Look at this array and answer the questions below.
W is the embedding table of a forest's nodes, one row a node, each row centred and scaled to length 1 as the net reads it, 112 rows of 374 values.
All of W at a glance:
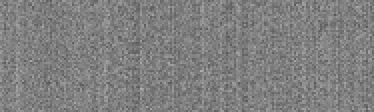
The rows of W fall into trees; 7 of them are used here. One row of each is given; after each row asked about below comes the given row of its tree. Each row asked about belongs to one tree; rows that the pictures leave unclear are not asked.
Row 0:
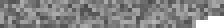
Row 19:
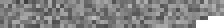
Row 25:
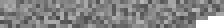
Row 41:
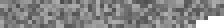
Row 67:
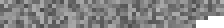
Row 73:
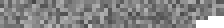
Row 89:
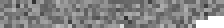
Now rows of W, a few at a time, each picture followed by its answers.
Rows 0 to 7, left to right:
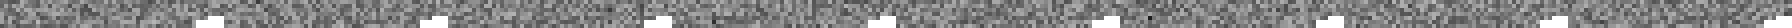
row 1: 67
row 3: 0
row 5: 19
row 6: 73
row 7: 73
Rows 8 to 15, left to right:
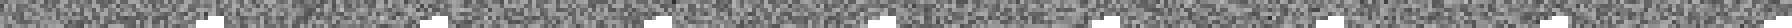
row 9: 0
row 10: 25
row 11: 73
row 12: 41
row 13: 19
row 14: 25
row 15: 41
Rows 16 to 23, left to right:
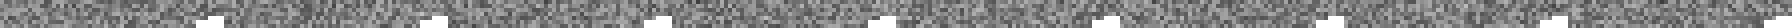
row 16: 89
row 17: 0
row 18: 0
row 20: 25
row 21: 73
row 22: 41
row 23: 25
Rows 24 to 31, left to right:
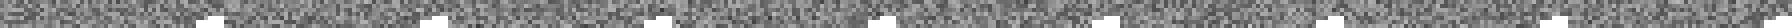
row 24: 25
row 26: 89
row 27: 25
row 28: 89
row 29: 19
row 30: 73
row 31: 25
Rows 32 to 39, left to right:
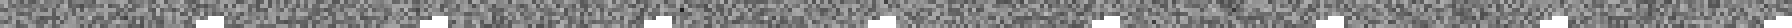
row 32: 67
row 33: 19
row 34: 67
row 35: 19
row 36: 73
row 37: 73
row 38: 73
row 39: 0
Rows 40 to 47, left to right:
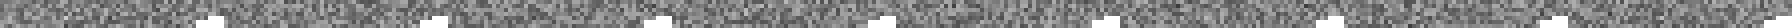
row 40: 73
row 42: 0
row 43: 19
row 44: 0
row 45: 73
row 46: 41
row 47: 19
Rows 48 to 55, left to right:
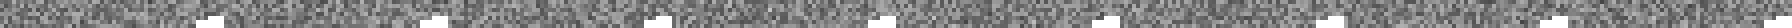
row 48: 89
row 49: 0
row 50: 25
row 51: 19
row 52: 19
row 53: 19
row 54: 41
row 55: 67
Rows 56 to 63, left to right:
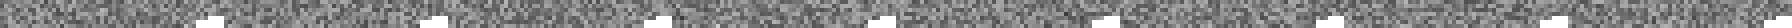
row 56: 73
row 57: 67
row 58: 19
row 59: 19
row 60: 25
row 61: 25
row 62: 89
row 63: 41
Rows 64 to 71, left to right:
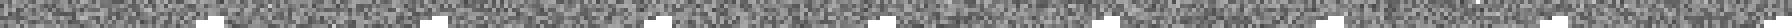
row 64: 73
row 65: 25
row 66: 19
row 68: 0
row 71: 73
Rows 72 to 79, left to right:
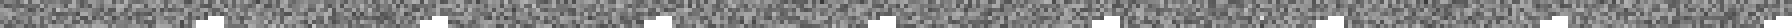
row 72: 41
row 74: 25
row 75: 89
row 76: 19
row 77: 19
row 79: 73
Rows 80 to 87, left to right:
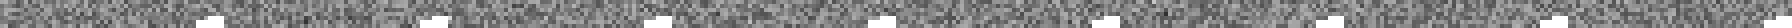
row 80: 25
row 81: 41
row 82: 0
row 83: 0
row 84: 67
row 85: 0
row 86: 0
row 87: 73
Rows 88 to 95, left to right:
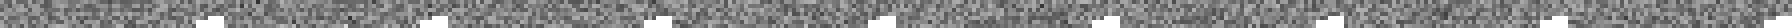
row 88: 89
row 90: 89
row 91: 25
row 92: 73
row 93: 19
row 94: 19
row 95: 25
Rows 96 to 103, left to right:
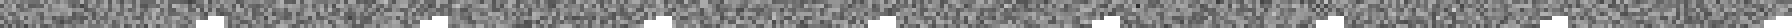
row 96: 0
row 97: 41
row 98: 73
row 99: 89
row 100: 89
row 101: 0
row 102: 19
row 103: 73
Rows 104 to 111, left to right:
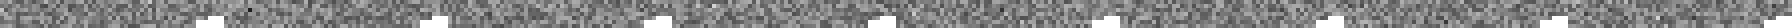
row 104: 67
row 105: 73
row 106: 0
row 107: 25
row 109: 19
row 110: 89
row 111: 67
